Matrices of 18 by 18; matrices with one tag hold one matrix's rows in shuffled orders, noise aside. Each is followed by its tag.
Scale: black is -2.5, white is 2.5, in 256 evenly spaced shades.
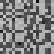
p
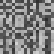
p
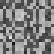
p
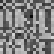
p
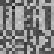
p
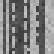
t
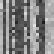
t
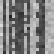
t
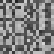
p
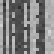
t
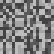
p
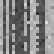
t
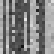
t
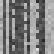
t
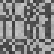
p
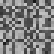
p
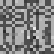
p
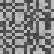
p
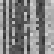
t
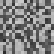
p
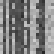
t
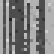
t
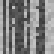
t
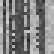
t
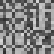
p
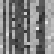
t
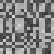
p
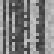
t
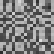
p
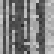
t
